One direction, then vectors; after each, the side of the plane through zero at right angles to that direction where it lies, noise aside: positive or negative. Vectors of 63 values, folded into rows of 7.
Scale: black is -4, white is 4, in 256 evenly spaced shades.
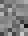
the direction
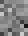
positive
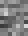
negative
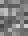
negative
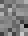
positive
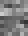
positive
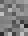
positive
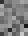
positive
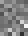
negative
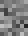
positive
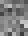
negative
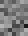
positive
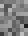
positive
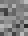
positive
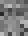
negative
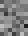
positive
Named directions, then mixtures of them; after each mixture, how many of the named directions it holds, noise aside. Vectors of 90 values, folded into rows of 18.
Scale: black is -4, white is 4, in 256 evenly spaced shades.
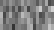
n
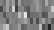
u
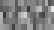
two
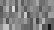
two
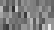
two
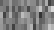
one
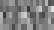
two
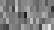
one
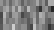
one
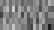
two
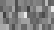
two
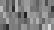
one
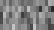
one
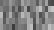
one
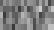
one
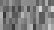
one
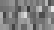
two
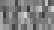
two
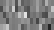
one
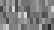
one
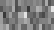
two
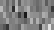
one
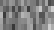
one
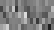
one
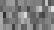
two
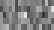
two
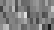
one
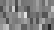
one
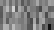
two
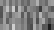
two
